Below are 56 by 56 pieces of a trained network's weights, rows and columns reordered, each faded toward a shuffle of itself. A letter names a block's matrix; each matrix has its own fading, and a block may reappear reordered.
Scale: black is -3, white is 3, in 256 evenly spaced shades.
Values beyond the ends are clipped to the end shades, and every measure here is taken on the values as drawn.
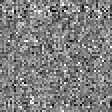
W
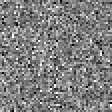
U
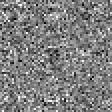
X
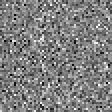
U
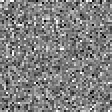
U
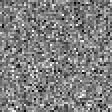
X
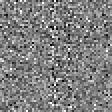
U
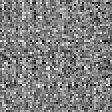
W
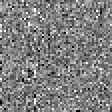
U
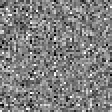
U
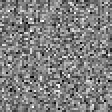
X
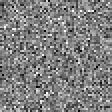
X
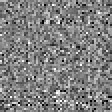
W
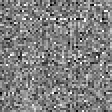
W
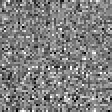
W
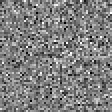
X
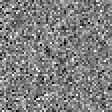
X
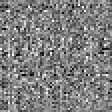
W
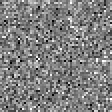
U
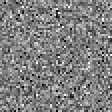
U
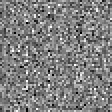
U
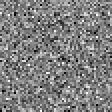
X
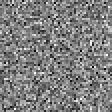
X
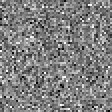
X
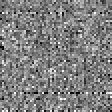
W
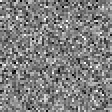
X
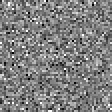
X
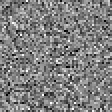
X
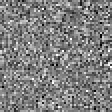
X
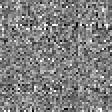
W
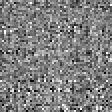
W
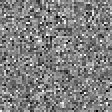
X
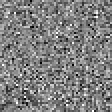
X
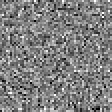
X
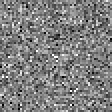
X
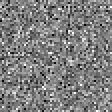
U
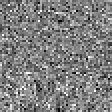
X
